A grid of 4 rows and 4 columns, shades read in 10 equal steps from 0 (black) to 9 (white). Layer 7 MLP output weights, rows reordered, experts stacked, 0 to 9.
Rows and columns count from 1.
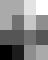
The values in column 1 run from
0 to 6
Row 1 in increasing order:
6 6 8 9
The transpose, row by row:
6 6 3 0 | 6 4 3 1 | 8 7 4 5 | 9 5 3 6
